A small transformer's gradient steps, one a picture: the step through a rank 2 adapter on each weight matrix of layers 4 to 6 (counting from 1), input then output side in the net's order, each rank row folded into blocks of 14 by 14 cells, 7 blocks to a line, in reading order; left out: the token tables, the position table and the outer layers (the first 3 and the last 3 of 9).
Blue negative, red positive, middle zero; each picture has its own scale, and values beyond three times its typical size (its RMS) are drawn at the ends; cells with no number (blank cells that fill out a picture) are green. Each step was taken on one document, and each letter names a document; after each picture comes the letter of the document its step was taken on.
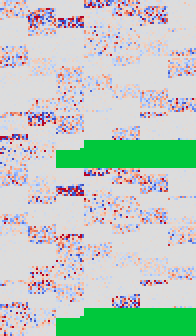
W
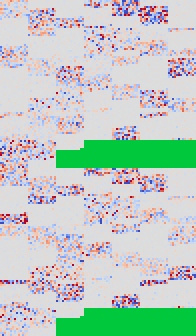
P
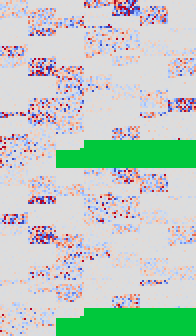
W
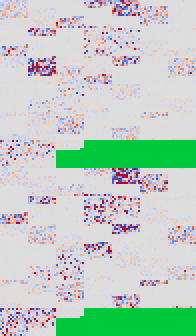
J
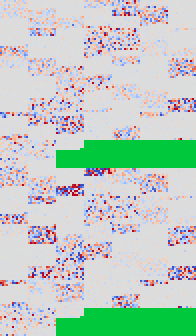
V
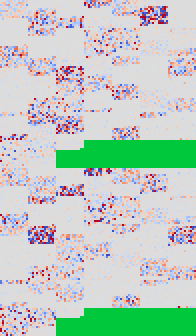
W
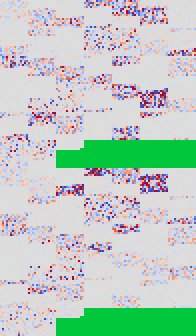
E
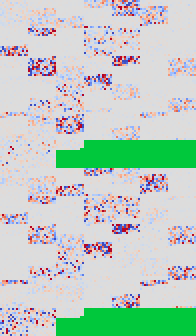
J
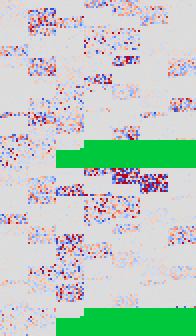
J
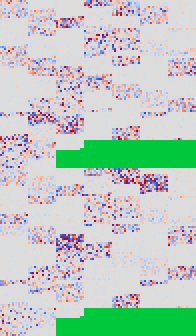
W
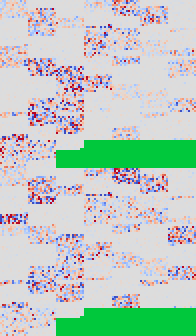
V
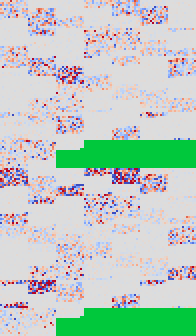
P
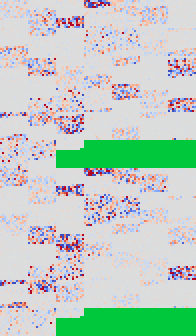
E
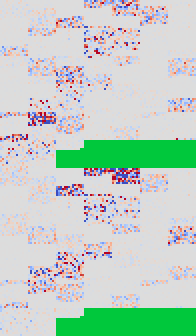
J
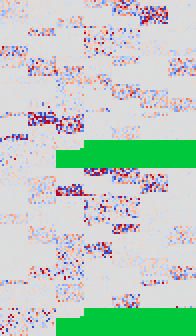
J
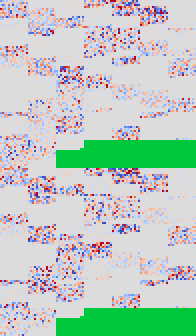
P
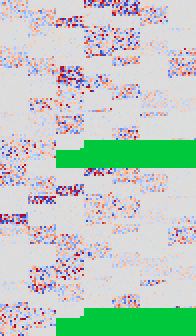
P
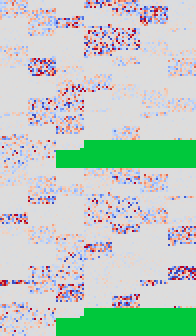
V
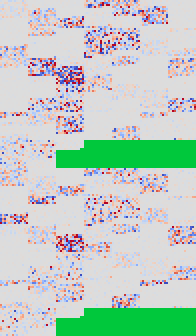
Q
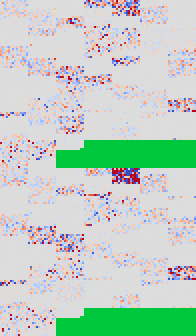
E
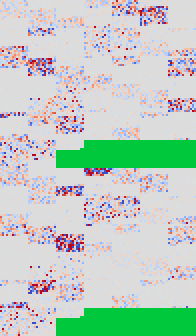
E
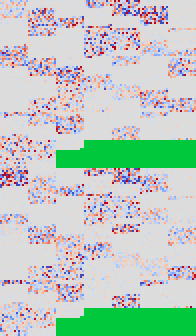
Q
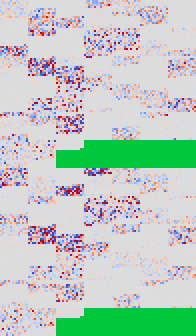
Q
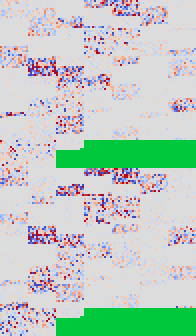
J
